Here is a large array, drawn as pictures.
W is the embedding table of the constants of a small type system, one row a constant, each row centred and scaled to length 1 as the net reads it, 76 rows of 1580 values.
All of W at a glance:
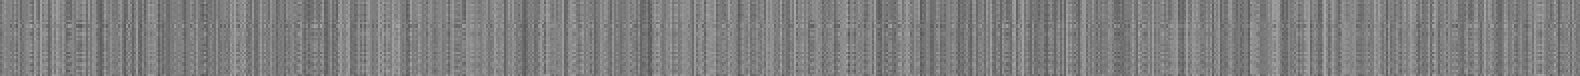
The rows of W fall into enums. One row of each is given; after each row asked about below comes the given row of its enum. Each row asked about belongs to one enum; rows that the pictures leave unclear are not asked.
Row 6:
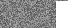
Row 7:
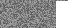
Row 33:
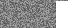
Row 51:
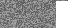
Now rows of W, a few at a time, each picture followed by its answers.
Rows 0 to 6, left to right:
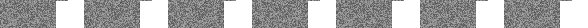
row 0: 7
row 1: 6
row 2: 6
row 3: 33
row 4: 7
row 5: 7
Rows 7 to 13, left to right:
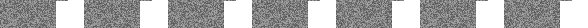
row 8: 7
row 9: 33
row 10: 7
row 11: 6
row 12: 7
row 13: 6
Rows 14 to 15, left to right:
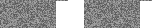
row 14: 7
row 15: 7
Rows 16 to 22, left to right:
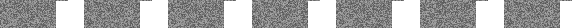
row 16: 7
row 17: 33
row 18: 7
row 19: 6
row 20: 7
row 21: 51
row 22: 33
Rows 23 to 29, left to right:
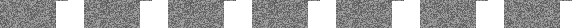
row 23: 6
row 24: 51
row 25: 51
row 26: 51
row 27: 51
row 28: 7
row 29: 33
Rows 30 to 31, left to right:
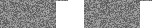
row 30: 33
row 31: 51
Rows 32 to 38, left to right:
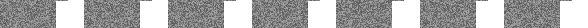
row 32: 6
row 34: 33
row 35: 6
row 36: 51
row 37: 33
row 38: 7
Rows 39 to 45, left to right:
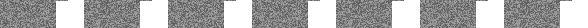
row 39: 33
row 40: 51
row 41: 33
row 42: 33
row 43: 51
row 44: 7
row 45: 51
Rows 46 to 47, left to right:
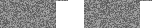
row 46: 33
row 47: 51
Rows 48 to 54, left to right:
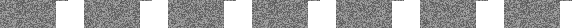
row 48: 51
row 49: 6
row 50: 7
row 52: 33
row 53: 33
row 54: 51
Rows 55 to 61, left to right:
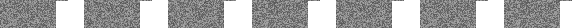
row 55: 7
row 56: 33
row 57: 6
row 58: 51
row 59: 33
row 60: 7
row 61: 51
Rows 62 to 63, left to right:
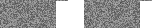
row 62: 7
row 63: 6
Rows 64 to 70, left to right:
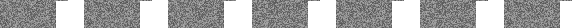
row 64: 6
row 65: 33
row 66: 6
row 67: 51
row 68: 33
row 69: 51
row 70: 33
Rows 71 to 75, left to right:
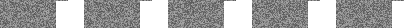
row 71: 33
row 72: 33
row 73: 51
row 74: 7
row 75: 7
